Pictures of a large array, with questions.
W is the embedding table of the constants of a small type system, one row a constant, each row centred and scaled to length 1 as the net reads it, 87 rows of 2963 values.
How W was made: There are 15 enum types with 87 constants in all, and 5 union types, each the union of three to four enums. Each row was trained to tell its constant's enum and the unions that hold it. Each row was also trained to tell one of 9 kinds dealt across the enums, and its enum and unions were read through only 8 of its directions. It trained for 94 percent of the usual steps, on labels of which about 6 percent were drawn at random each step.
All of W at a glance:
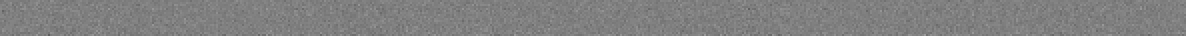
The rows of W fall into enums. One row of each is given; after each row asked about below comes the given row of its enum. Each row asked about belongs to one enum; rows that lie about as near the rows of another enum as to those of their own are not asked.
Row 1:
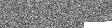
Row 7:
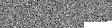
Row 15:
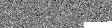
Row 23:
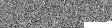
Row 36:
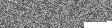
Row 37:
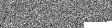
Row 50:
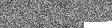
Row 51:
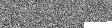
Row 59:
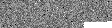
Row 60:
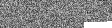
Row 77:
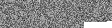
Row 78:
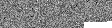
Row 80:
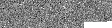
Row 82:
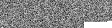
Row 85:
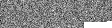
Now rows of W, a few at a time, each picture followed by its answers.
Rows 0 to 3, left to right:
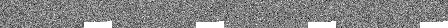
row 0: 60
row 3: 7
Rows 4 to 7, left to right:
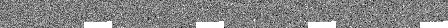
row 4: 82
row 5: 51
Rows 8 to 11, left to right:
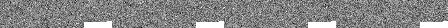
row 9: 77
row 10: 85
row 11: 77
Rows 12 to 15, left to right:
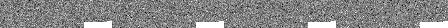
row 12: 23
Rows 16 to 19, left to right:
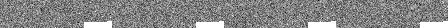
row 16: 50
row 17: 82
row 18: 36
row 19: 59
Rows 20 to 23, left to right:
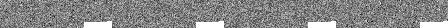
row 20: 37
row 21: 37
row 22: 23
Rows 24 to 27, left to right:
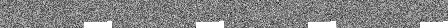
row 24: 50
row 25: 7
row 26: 60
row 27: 59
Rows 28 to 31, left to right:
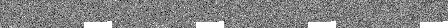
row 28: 51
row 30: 60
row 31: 85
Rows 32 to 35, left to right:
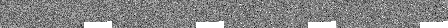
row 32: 51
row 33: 23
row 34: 7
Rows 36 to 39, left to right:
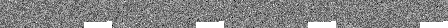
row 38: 82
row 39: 51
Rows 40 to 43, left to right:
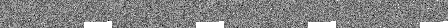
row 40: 51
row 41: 36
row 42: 37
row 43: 23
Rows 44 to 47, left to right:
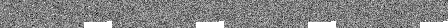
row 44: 7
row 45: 60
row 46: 82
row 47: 82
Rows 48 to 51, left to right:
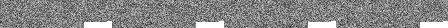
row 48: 50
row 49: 77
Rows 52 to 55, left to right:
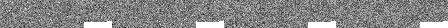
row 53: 7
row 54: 51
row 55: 50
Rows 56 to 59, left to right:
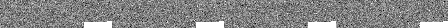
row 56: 51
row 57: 36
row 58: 77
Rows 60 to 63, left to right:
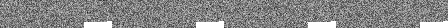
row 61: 60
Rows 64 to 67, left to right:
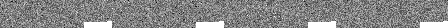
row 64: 7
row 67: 50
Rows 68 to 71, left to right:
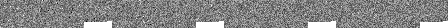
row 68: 50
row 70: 37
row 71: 37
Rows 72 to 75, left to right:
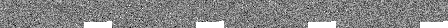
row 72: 77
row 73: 23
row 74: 59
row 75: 82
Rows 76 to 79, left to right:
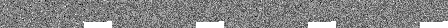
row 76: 23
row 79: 77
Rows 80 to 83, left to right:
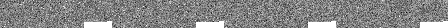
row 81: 82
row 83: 59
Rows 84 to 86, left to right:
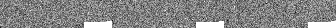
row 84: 60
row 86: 36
